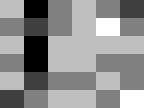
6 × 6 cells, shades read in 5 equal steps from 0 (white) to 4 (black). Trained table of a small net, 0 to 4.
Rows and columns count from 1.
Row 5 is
1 3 2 2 1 2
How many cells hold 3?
4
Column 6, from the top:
3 2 1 2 2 0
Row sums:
13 10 9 12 11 9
